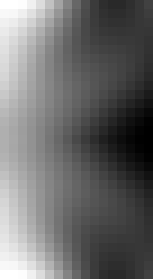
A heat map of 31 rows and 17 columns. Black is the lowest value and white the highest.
Mirror symmetry: top to bottom. Slope: up to the left. Stripes: none. Ninth with the lowest average: middle right. Lone odd cells: none.
